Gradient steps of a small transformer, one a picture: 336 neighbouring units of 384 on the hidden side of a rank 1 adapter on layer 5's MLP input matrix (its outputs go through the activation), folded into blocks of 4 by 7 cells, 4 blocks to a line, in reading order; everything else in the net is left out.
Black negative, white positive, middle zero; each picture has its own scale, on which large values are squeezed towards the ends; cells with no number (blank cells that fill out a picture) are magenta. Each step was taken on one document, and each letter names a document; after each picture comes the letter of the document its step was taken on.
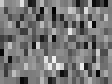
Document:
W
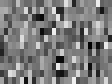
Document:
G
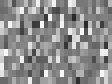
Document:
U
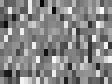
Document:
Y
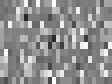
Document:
U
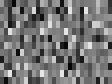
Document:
Y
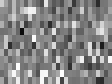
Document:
G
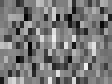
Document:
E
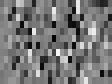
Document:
E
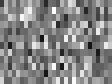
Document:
G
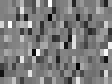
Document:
U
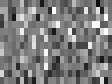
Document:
Y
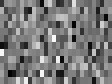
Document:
G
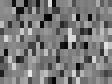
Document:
U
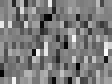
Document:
U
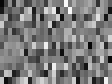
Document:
Y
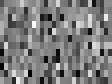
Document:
W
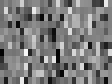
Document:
W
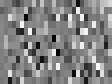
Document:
E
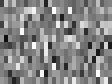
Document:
G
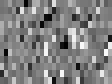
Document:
U
